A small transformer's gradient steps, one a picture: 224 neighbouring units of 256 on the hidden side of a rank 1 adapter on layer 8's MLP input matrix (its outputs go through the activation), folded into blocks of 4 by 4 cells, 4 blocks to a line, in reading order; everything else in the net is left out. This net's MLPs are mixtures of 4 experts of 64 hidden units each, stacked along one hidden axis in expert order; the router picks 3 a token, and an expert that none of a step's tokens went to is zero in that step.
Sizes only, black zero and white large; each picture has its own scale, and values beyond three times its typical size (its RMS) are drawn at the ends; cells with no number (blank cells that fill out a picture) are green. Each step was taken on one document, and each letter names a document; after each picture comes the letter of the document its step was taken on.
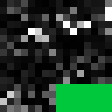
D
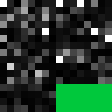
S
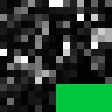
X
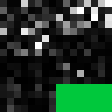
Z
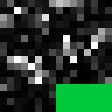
X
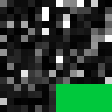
S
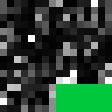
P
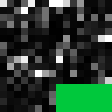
X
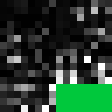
P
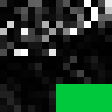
Z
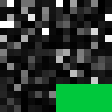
S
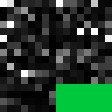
S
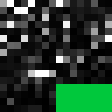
S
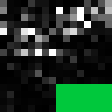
Z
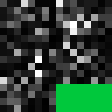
D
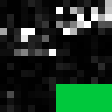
Z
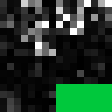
Z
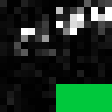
Z
